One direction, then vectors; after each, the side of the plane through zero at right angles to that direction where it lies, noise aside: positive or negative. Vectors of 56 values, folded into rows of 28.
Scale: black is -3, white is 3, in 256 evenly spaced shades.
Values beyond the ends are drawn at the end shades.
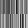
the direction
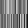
negative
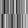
positive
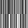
positive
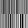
positive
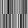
positive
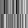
positive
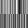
negative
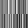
negative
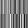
negative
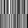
negative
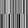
negative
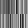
positive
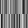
negative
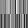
negative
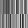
positive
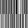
positive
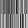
positive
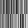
positive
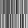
positive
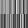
negative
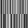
negative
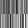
positive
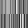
negative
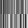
positive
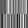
negative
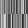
positive
